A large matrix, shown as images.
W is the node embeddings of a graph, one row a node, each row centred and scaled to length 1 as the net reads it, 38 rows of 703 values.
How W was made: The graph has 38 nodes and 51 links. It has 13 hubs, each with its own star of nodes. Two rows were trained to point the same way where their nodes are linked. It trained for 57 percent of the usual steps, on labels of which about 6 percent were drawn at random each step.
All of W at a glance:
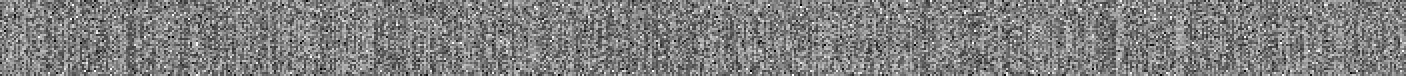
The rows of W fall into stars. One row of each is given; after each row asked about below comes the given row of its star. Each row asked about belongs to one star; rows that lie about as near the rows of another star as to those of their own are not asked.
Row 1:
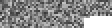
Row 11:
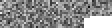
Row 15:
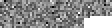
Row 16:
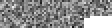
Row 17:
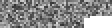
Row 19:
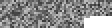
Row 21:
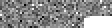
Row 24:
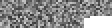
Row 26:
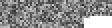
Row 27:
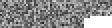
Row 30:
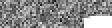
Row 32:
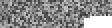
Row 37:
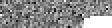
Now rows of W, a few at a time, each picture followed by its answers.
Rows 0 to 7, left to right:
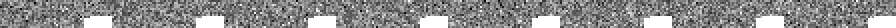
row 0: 27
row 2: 32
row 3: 26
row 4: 21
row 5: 19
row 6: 30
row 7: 11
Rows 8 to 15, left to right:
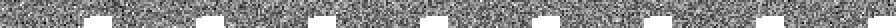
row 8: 24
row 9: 1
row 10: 15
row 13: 24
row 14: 37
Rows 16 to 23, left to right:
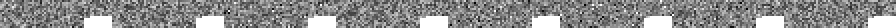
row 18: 37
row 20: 21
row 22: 19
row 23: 21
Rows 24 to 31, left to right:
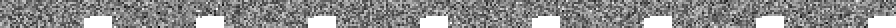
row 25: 17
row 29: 32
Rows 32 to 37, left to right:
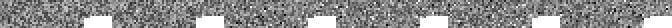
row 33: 16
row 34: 32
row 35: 1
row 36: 37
